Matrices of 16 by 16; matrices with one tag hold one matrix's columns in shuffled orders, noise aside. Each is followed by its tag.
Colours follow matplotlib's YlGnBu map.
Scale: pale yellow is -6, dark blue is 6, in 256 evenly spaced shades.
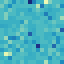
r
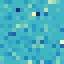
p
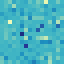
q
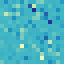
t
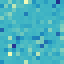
r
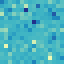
t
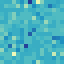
r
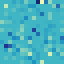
r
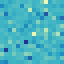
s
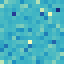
p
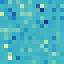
t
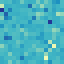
t
